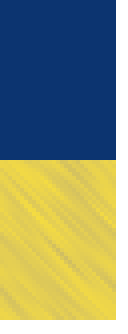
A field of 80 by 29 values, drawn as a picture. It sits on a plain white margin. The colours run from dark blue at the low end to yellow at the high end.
The table splits into 2 rows of 1 panel. Panel 1,1: very low, flat. Panel 2,1: very high, slanting down to the right, faint in contrast.
